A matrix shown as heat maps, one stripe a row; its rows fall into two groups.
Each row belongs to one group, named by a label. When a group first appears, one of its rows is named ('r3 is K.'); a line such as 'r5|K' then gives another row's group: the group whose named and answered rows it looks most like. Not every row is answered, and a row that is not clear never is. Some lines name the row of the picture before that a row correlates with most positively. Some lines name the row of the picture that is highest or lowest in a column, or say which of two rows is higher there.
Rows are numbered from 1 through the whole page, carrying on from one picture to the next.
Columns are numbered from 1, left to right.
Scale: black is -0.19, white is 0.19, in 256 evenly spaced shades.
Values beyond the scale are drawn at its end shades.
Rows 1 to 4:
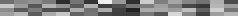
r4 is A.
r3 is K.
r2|A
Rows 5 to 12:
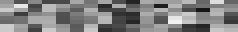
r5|K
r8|K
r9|K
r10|K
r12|A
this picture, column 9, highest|6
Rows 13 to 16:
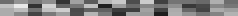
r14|A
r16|A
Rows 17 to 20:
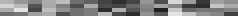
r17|A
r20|K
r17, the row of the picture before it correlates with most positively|15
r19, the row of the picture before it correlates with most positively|14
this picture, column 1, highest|18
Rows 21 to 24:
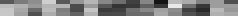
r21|K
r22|A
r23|A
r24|A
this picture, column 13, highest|22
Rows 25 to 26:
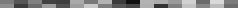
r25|K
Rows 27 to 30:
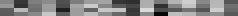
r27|K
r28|K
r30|K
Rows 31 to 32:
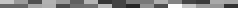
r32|K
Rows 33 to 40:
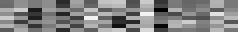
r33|K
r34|K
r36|K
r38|K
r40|K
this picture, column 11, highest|36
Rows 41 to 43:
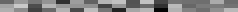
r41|K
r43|A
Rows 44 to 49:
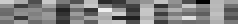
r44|A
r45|K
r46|K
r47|K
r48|K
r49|K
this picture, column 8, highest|46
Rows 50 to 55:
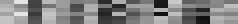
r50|A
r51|A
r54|A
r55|A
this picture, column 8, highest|51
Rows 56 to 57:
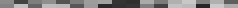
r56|K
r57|A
